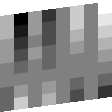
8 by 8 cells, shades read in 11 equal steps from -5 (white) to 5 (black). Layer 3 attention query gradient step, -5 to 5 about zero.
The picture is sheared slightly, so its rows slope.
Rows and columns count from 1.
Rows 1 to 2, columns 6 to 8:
-3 0 -5 / -3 0 -4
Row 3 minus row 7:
-2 4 0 3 0 -3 0 -4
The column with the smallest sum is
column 8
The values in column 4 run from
-2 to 3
